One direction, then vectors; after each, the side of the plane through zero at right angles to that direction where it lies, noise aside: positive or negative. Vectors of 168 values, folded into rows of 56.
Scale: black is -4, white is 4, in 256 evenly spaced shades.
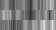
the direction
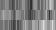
positive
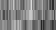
negative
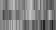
negative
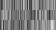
positive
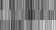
positive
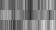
positive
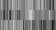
negative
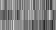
negative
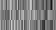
negative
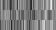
positive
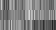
negative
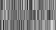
positive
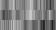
negative
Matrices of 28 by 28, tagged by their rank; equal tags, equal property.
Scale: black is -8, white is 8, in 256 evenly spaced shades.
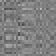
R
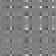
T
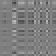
T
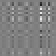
T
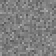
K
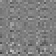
R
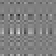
T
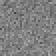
K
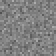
K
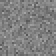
K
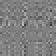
R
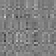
R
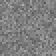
K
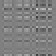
T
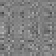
R
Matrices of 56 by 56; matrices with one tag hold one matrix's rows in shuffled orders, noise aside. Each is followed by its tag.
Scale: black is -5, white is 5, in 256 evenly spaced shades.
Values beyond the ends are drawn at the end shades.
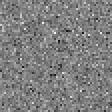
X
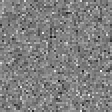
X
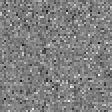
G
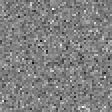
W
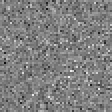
G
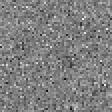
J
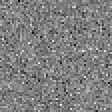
W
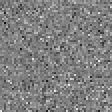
G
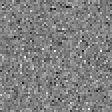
X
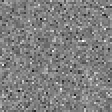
W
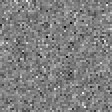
J
